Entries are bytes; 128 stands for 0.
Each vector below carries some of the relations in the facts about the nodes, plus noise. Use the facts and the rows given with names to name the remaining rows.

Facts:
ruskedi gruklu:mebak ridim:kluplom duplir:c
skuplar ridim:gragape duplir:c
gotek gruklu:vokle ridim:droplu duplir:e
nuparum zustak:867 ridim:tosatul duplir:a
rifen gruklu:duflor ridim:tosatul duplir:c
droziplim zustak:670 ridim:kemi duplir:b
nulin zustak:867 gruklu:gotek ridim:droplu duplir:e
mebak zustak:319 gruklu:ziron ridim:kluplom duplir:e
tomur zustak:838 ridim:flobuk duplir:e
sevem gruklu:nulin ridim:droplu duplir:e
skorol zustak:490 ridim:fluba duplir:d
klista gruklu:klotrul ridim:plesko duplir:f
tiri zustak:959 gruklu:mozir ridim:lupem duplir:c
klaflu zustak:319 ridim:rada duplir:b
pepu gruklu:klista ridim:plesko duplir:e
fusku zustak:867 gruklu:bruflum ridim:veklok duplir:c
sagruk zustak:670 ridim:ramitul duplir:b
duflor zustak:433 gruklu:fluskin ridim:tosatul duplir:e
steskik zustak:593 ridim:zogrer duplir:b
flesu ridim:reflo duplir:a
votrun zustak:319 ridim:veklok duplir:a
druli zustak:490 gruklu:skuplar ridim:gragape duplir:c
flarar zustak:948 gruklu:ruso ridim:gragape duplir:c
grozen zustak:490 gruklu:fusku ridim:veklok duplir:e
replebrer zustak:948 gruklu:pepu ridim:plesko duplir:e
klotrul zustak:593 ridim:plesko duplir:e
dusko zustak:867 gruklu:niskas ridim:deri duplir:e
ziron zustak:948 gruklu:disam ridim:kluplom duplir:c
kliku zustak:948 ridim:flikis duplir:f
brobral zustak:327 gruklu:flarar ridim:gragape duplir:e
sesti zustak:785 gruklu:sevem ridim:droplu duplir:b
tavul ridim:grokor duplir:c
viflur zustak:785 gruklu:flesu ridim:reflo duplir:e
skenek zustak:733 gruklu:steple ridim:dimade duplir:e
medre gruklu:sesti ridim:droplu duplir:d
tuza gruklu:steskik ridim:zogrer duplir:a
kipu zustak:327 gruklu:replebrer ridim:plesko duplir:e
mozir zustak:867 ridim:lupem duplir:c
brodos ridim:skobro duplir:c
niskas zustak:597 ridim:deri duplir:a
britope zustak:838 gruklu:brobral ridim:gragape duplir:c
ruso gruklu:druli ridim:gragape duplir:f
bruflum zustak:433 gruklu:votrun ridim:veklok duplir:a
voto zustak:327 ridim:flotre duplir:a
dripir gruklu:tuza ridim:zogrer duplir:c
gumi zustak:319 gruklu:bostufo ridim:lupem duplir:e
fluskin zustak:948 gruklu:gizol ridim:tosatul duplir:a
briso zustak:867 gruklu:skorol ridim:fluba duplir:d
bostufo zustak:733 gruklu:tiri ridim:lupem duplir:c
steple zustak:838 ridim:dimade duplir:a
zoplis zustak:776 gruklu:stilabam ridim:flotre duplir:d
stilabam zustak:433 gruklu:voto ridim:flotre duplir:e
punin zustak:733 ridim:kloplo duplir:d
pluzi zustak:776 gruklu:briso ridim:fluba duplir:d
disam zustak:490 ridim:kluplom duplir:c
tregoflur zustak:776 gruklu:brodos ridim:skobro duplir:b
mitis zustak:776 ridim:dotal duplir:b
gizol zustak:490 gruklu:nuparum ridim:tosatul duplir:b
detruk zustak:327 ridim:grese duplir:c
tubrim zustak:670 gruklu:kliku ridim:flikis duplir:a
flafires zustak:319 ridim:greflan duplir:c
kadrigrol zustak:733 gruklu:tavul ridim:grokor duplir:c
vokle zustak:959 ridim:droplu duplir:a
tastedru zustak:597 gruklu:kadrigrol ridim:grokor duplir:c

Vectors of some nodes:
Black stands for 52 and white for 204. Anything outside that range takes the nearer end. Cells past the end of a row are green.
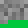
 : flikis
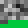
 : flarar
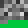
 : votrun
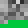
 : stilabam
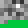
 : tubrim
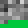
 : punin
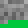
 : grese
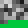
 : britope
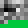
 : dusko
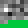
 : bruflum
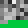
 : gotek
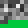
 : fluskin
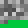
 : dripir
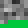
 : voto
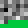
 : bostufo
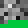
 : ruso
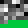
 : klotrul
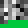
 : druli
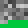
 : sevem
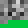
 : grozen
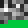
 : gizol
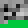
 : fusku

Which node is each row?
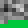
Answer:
skenek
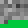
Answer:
detruk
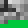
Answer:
tastedru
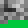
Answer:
gumi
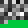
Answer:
nuparum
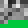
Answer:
duflor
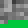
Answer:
tavul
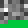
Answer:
disam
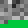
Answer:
tiri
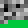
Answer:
briso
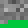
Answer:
mitis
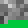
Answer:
gragape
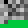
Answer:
kipu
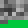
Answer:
viflur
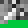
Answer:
vokle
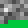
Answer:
ziron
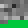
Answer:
tomur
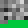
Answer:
mebak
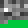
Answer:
skorol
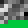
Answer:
klista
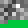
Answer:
rifen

